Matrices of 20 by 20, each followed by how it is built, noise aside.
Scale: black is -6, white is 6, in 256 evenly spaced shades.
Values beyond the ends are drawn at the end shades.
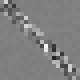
banded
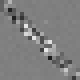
banded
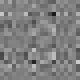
low rank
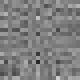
low rank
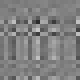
low rank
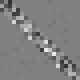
banded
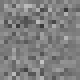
low rank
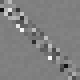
banded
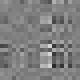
low rank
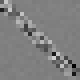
banded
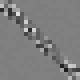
banded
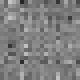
low rank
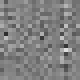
low rank
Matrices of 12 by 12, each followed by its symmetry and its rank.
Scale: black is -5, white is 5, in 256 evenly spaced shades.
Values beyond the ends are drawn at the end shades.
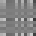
neither, rank one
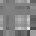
symmetric, rank one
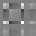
symmetric, rank one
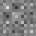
symmetric, rank two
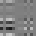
neither, rank one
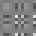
symmetric, rank one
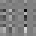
neither, rank one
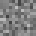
antisymmetric, full rank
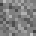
antisymmetric, full rank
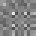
symmetric, rank two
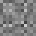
symmetric, rank two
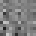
neither, rank two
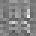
neither, rank two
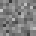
antisymmetric, full rank
